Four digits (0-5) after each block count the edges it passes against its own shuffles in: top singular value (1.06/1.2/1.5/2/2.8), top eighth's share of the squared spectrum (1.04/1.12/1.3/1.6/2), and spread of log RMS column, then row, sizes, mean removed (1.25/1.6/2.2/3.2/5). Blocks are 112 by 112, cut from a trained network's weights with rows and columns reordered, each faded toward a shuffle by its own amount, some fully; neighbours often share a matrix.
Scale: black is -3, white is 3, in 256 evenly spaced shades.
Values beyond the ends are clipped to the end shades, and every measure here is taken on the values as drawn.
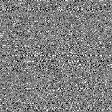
4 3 0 3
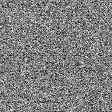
2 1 0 0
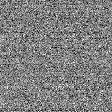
3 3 1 1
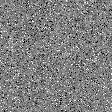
0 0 0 0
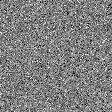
0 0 0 0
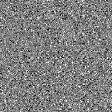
3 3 1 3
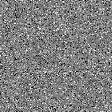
2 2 0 2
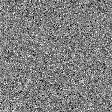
2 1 0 0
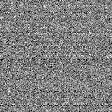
4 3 0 2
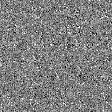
3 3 1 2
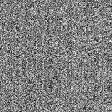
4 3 0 0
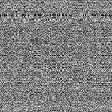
5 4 1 3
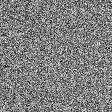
2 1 0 0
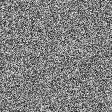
2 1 0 0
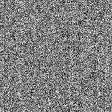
3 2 0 0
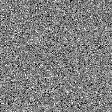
3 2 0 1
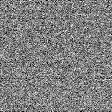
3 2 0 1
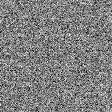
2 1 0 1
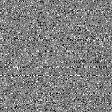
4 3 0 3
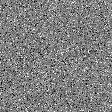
2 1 0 0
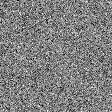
0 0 0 0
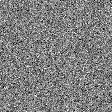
1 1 0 0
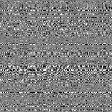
5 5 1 5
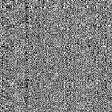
4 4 2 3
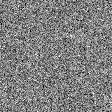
1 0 0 0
